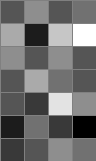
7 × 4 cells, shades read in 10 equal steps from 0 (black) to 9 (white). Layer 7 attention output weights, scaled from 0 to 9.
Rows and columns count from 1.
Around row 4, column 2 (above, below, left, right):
3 2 3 4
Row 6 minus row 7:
-1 1 -3 -4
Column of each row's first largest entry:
2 4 1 2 3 2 3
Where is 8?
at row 5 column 3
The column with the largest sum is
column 3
